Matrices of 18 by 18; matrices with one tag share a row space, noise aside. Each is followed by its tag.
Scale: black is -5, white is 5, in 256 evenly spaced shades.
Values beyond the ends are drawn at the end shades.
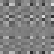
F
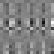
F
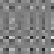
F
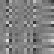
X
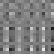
F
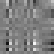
X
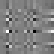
X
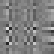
X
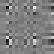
X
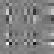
X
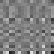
F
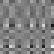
F
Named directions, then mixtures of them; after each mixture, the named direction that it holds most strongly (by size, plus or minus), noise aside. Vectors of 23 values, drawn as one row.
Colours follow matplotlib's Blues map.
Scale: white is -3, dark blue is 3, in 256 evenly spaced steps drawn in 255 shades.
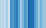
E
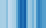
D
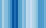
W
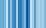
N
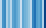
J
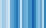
E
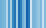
N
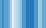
W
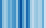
N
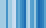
D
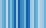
N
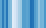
W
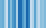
N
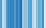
J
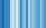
E
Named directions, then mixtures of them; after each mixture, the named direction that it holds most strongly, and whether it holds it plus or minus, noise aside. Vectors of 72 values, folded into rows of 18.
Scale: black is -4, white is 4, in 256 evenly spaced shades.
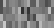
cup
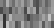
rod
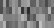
cup, plus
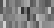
cup, plus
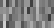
rod, minus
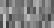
rod, minus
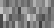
rod, minus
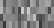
cup, minus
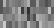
cup, plus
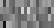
cup, minus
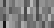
rod, plus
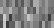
rod, minus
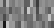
rod, plus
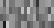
cup, minus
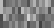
cup, minus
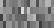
cup, minus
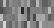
cup, plus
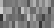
cup, minus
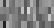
cup, minus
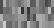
cup, plus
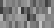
cup, plus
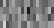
cup, plus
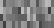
cup, minus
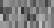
cup, plus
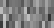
rod, minus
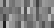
rod, plus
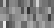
cup, plus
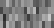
rod, plus
